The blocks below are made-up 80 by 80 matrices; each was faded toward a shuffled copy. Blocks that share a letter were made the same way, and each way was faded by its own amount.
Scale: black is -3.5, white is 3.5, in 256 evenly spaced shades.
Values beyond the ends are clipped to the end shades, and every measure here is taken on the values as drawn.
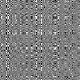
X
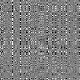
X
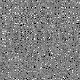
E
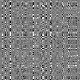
X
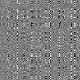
X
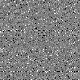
E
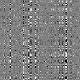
X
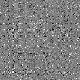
E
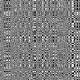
X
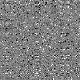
E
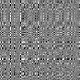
X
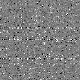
E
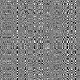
X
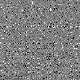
E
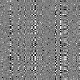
X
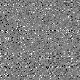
E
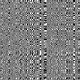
X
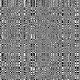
X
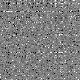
E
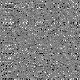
E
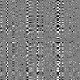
X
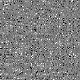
E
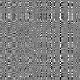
X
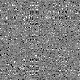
E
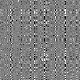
X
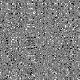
E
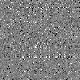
E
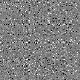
E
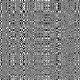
X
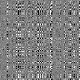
X
